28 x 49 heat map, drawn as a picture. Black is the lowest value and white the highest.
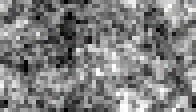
Mirror symmetry: none. Odd rows or columns: none. Grain: blotchy. Average level on the scale: 50%. Histogram: bell-shaped.
